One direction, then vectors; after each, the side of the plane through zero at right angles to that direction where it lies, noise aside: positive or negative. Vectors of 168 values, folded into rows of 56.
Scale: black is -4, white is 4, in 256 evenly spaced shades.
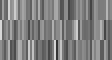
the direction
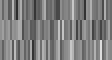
negative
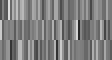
positive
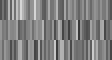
positive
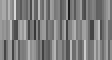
positive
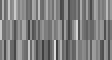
positive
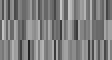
negative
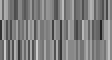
negative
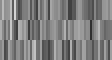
positive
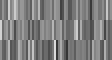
positive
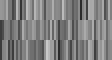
negative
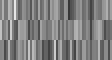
positive
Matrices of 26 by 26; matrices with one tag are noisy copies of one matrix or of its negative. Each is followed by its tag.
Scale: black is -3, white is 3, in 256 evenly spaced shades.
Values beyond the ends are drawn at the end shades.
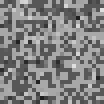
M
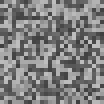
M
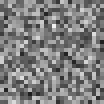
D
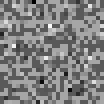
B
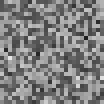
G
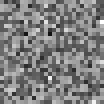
G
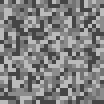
D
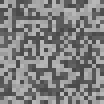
M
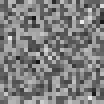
D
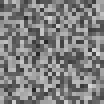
G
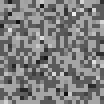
G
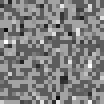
B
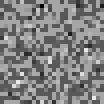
B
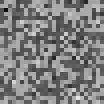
M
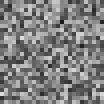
B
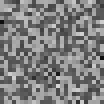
G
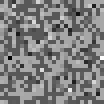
D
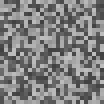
G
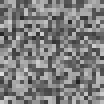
M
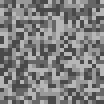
M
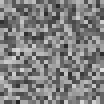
B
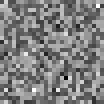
D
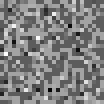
D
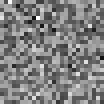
B
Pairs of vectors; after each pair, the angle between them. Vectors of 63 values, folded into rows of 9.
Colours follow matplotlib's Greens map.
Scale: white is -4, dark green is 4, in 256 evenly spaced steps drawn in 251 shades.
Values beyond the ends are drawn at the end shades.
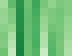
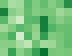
partly opposed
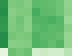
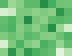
orthogonal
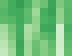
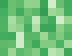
orthogonal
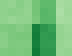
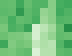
nearly opposite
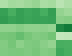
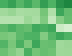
nearly opposite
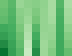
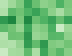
partly opposed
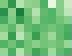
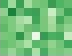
partly opposed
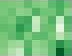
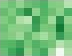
nearly opposite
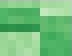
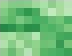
nearly parallel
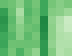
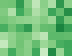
partly opposed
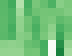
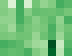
nearly opposite
